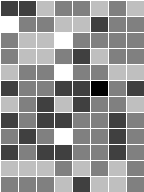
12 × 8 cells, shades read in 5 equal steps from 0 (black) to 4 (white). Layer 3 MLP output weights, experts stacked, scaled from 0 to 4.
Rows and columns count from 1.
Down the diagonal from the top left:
1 2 3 2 2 0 2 2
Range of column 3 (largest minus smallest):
2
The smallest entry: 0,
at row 6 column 6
